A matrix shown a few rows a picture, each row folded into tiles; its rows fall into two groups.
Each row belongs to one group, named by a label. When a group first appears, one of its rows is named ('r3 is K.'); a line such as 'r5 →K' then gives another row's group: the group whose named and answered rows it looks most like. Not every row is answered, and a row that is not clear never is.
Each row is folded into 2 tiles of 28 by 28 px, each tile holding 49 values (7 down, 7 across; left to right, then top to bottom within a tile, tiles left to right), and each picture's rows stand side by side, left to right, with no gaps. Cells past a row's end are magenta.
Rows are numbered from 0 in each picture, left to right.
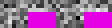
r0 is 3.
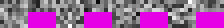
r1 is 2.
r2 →3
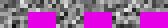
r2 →3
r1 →2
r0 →3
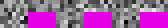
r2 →3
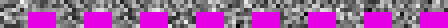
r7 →2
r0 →3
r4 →3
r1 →2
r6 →2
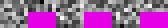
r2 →3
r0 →2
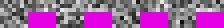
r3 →3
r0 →2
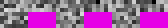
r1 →2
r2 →2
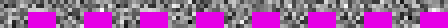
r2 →3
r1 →2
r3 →2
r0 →3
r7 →2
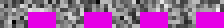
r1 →2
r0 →3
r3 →3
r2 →2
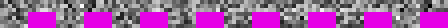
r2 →2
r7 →2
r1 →2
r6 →3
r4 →3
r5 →3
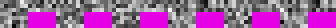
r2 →3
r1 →2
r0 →3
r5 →2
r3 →2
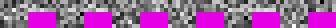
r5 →2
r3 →2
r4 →3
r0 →3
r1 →3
